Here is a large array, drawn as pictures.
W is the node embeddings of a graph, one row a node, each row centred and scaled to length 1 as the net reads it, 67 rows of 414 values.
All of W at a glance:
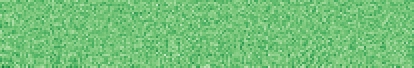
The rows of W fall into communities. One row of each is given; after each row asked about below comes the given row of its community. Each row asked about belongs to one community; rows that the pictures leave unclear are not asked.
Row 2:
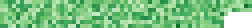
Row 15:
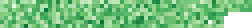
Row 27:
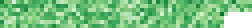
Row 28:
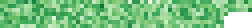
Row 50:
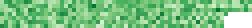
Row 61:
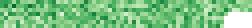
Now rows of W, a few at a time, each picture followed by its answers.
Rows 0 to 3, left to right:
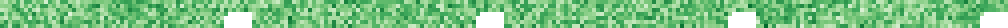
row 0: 50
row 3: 28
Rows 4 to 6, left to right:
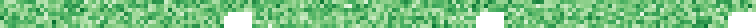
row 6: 27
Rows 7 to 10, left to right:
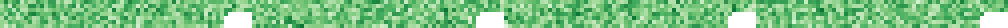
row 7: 61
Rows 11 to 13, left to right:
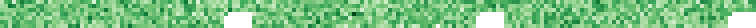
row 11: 50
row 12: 27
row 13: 28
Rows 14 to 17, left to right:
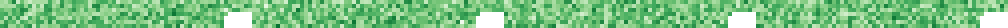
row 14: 2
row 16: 50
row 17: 2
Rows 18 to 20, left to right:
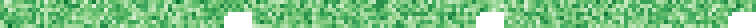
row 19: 61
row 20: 61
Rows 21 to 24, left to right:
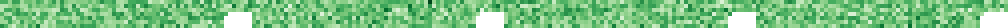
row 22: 50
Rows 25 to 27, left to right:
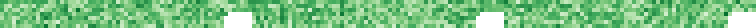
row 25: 28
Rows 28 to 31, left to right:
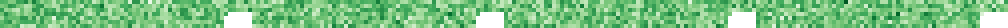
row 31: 2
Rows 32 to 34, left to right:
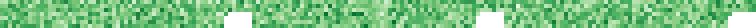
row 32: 50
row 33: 27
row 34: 15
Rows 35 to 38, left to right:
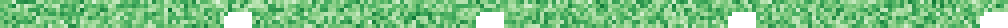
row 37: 28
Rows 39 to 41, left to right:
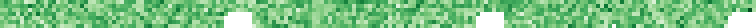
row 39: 61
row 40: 2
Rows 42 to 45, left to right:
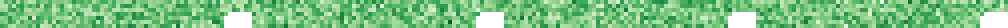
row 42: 2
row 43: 50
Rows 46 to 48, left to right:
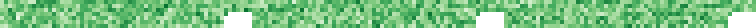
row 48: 2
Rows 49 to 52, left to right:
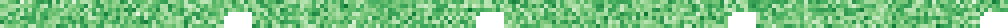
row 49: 15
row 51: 2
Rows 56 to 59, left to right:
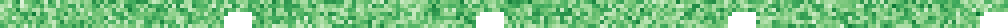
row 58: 28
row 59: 27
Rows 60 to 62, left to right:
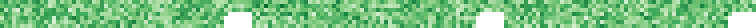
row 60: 28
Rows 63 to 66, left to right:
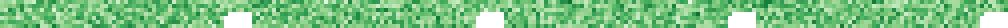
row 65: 50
